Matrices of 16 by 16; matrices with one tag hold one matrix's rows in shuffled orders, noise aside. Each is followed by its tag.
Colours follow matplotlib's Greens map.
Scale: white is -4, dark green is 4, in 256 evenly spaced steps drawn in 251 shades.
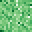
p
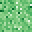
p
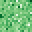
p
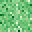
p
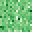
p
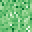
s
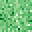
p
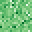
s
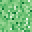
s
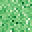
s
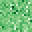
s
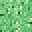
p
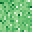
p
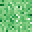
p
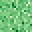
s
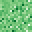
s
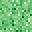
s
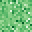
s
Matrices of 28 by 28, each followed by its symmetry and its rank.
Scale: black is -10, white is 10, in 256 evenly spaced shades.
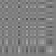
symmetric, rank one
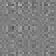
neither, rank three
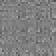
neither, rank five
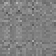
neither, rank five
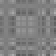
symmetric, rank one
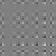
symmetric, rank one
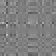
neither, rank two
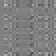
neither, rank two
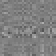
neither, rank three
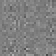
neither, rank five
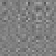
neither, rank three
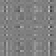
neither, rank two
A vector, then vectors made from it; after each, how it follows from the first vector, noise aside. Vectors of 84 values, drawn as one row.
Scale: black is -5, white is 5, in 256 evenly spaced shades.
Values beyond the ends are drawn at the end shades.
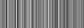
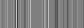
partly zeroed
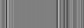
partly zeroed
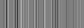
partly zeroed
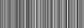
reversed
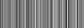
reversed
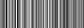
scaled up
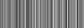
reversed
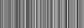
reversed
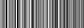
scaled up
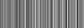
reversed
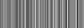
reversed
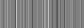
partly zeroed
